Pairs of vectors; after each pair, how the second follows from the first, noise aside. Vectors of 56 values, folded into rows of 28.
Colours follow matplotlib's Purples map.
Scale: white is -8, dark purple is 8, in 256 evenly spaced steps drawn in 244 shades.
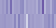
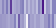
scaled up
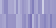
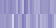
reversed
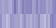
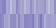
reversed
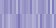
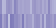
shuffled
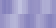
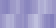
reversed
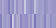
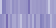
shuffled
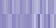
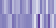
scaled up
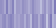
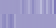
partly zeroed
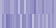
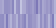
shuffled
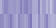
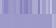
partly zeroed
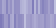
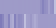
partly zeroed
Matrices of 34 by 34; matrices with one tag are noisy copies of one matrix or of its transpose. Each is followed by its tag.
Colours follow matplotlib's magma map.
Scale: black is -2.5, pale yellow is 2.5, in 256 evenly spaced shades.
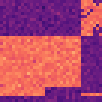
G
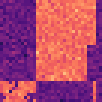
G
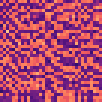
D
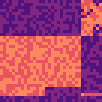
G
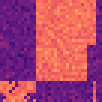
G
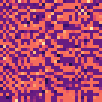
D
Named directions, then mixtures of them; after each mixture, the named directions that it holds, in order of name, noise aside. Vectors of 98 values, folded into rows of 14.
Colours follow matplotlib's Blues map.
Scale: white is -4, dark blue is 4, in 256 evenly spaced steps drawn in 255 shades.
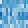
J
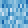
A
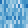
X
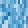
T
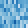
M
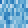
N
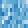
A, T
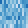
X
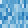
J, T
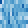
J, N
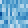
J, T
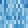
X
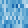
T, X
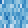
N, X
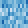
A
